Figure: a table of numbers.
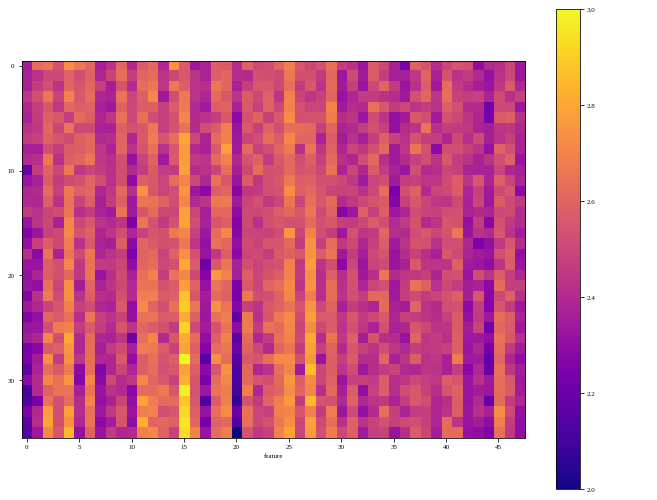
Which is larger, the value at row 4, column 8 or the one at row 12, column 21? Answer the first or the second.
the second
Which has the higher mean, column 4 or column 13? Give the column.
4
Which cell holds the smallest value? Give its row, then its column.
35, 20
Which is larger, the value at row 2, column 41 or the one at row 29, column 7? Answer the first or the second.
the first
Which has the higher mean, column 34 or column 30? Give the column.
34
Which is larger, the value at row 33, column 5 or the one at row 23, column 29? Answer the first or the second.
the second
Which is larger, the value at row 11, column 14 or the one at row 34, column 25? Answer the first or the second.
the second
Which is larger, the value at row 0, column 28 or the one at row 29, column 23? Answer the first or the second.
the first
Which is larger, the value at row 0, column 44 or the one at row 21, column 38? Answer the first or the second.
the second
